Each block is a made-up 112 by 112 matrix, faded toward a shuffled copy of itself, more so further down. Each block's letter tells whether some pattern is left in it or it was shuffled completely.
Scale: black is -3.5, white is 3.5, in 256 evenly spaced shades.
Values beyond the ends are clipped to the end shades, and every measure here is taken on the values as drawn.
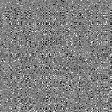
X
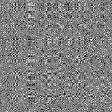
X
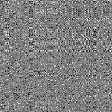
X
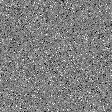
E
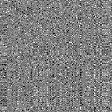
X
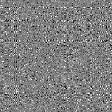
X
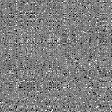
X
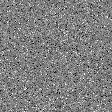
E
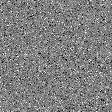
E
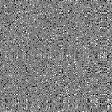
X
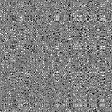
X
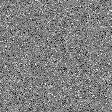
E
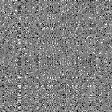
X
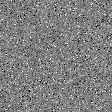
E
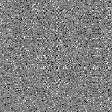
X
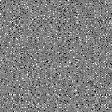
X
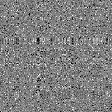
X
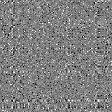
X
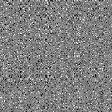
X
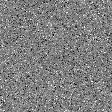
E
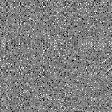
X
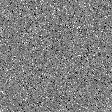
E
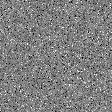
E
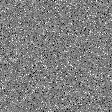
E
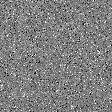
E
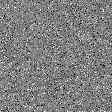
E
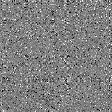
X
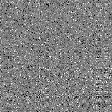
X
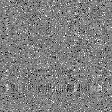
X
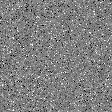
E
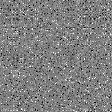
X
